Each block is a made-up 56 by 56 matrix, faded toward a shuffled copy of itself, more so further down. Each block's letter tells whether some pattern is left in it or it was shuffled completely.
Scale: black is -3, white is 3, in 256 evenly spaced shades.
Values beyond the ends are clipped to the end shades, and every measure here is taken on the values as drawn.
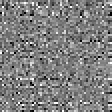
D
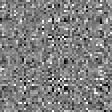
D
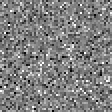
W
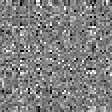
D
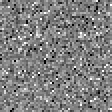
W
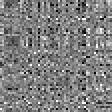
D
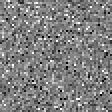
W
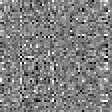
D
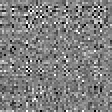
D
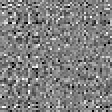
D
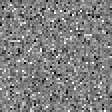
W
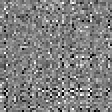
D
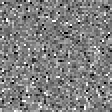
W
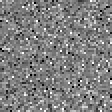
W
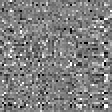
D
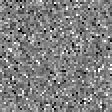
W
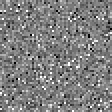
W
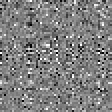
D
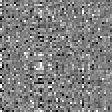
D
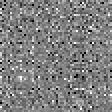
D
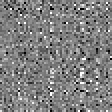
D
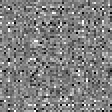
D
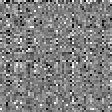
D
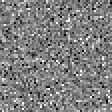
W
